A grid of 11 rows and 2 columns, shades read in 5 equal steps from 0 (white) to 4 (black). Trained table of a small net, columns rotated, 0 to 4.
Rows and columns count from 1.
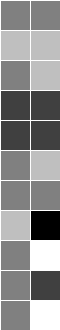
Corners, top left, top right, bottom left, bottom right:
2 2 2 0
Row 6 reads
2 1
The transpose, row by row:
2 1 2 3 3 2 2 1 2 2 2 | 2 1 1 3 3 1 2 4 0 3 0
